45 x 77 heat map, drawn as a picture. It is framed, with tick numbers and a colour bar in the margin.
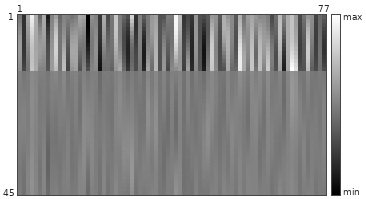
Histogram: heavy tails on both sides. Grain: streaks running down. Seam: horizontal, 30% of the way down, the bottom part calmer.
